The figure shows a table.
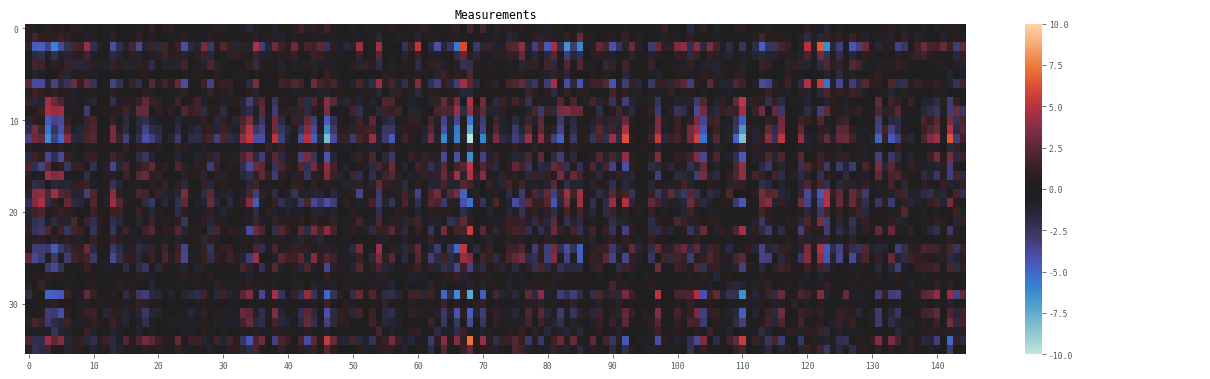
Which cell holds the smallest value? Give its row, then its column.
12, 68
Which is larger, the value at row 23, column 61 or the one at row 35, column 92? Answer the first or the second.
the first
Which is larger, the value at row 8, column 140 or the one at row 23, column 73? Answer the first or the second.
the second
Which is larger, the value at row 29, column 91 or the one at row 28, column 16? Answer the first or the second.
the second
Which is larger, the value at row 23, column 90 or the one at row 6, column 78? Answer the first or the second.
the first
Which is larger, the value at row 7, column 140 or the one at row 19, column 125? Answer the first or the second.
the second
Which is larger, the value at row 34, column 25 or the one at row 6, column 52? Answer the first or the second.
the first
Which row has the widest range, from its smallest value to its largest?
12
